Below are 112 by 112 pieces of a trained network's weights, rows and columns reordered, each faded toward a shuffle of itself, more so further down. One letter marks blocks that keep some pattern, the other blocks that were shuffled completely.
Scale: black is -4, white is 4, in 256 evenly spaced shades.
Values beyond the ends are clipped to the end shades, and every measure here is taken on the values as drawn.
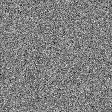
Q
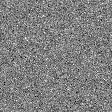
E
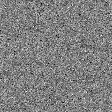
Q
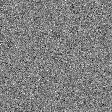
E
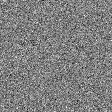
E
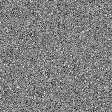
E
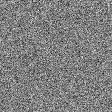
E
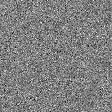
Q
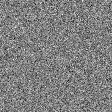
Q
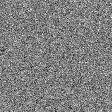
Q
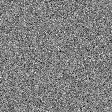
E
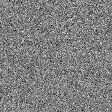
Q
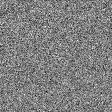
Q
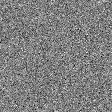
E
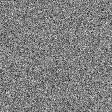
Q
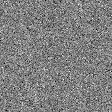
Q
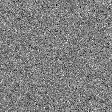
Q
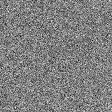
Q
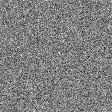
E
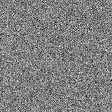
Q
